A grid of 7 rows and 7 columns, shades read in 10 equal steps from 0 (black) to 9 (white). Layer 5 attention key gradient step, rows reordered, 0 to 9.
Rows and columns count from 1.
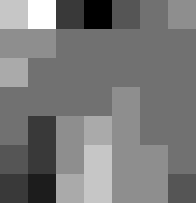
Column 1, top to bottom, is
7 5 6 4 4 3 2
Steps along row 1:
up down down up up up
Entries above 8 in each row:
1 0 0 0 0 0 0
